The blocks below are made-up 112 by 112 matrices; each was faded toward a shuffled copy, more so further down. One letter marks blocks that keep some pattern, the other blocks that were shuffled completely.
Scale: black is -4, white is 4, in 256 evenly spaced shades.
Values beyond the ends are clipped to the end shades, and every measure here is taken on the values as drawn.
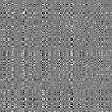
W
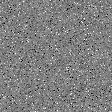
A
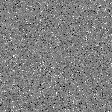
A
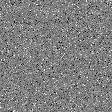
A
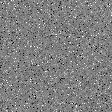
A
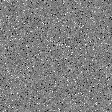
A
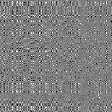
W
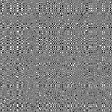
W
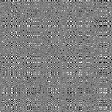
W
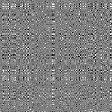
W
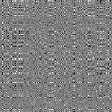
W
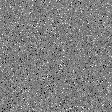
A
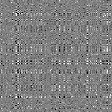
W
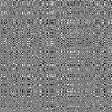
W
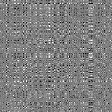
W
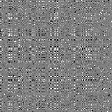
W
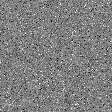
A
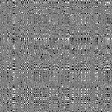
W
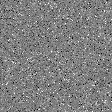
A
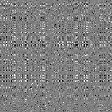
W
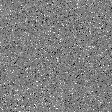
A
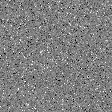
A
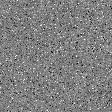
A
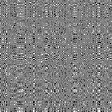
W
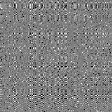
W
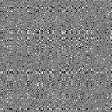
W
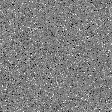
A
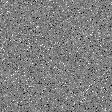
A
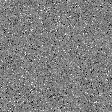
A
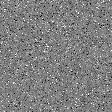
A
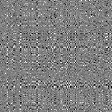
W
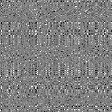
W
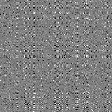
W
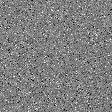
A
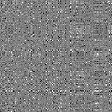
W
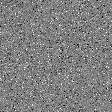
A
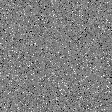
A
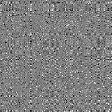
W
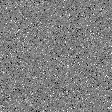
A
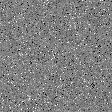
A
